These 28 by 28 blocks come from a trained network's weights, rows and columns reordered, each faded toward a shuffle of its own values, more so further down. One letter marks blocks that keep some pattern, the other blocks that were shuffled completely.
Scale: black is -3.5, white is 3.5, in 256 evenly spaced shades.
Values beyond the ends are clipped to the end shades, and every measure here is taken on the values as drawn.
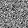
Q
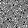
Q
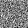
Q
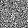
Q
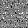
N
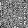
N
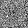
Q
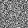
N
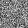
Q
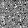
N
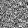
N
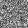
N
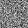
N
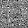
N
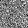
Q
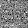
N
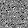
Q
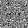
N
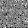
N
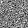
Q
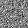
N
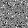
Q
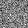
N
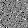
Q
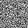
Q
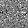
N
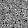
Q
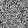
Q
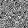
Q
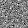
Q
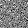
Q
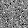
Q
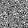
Q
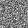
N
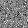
Q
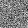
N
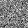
Q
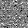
N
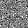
Q
